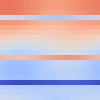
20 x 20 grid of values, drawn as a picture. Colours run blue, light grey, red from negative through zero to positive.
On average the colour sits 50% of the way up the scale. Rows 4, 12 and 17 differ from the rows beside them. Values rise toward the top.
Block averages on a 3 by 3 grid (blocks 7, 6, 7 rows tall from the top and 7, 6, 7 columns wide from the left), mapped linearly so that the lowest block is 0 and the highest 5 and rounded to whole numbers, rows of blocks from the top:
5 4 5 / 2 3 3 / 0 0 0
